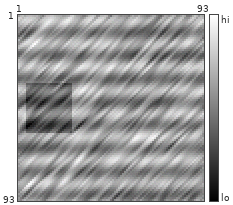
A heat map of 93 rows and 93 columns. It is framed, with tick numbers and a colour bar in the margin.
Histogram: bell-shaped. Stripes: horizontal, repeating 8 times. Odd patch: lower, in the middle left. Ninth with the lowest average: middle left. Slope: none.
